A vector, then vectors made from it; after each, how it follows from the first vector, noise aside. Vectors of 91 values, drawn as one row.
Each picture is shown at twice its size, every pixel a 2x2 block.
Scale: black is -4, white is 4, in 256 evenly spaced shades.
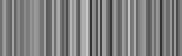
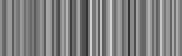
negated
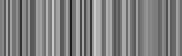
reversed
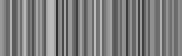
wrapped around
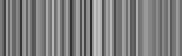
reversed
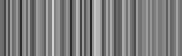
reversed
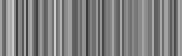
wrapped around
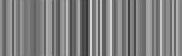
negated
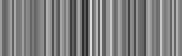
negated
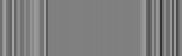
partly zeroed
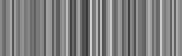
negated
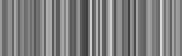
negated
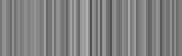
shrunk
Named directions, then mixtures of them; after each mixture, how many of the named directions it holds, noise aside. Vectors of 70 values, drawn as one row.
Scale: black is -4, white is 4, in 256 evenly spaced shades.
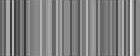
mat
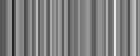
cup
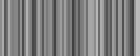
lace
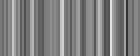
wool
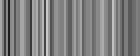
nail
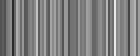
one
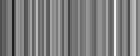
one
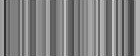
two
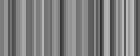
two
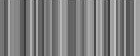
three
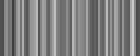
two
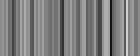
one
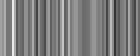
two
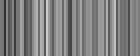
three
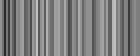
two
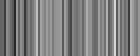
three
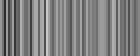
two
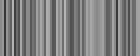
three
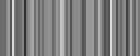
two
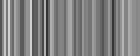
one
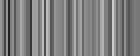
one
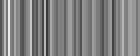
one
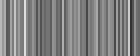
two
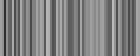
three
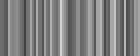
three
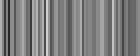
one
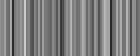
two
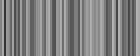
three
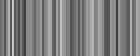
three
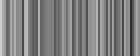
three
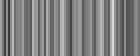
two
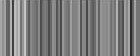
one
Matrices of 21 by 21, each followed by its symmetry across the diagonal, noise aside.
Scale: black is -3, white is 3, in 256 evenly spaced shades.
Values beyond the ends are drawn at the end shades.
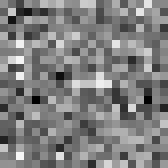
neither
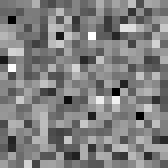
neither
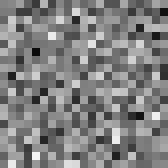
antisymmetric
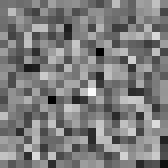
symmetric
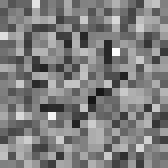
symmetric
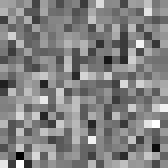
neither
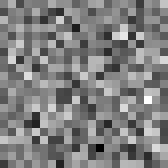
antisymmetric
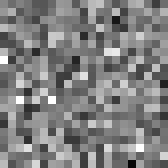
neither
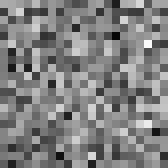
neither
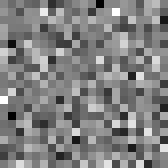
antisymmetric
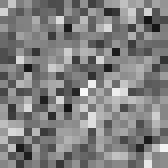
symmetric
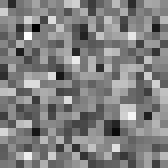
antisymmetric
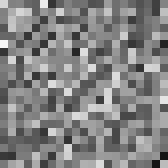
symmetric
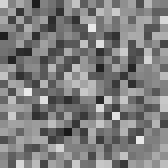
symmetric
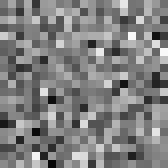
antisymmetric
